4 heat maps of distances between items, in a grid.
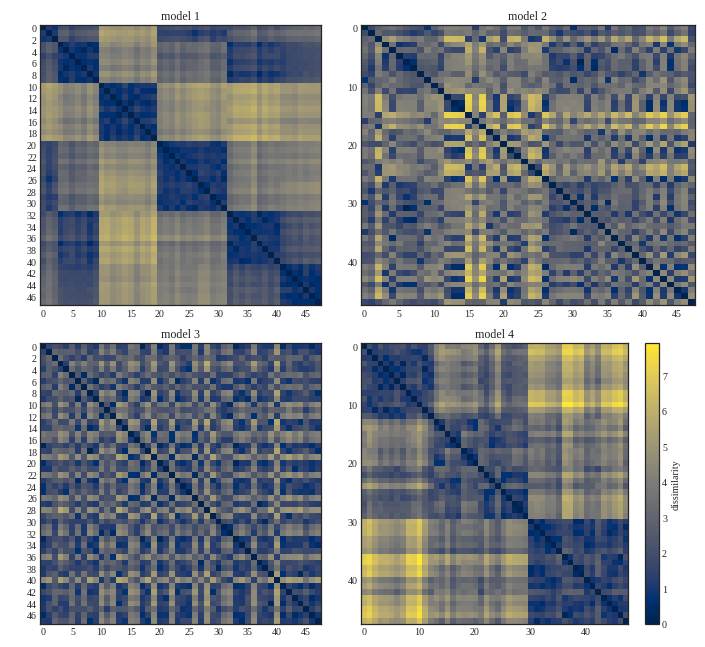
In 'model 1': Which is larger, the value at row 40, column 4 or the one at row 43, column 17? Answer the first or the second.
the second
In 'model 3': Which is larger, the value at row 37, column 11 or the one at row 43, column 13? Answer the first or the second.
the first
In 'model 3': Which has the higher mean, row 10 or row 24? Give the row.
10
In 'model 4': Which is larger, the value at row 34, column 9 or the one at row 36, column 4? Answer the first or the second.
the second
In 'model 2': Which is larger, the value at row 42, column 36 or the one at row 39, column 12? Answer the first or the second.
the second
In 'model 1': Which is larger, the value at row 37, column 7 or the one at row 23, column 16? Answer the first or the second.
the second
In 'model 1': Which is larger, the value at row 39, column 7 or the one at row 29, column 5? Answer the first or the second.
the second
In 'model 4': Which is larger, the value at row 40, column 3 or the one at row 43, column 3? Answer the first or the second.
the second
